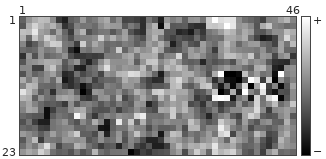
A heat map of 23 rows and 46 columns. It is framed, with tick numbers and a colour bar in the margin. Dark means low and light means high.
Stripes: none. Roughest part: middle right. Odd patch: rougher, in the middle right. Slope: none. Mirror symmetry: none. Average level on the scale: 50%. Seam: none.
